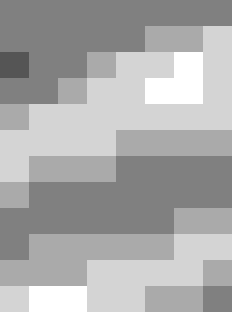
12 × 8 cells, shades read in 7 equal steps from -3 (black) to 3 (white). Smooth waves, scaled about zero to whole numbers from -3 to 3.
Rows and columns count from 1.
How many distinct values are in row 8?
2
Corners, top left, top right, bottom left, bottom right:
0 0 2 0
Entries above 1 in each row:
0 1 4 5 7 4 1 0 0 2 4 5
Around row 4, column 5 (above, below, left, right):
2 2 2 3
